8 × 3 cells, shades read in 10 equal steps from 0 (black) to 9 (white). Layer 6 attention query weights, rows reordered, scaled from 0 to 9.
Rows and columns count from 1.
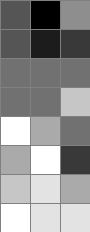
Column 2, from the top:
0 1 4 4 6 9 8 8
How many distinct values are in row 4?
2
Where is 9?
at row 5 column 1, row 6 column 2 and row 8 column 1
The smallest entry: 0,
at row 1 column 2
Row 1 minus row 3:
-1 -4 1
